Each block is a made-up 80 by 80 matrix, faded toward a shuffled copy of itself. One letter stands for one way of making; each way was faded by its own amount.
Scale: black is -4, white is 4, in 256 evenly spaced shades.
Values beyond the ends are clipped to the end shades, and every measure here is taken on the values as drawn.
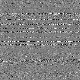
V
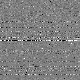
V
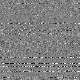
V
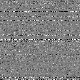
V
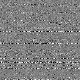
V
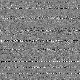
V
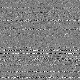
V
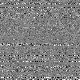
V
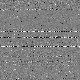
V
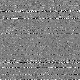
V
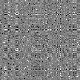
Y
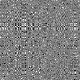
Y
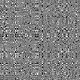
Y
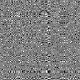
Y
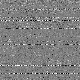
V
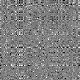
Y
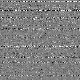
V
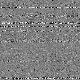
V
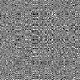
Y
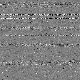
V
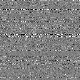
V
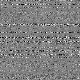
V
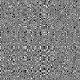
Y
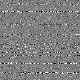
V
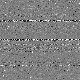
V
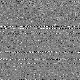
V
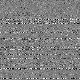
V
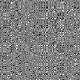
Y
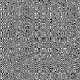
Y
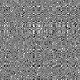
Y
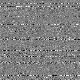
V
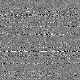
V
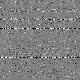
V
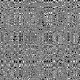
Y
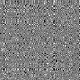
Y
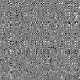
Y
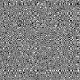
Y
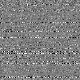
V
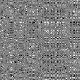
Y
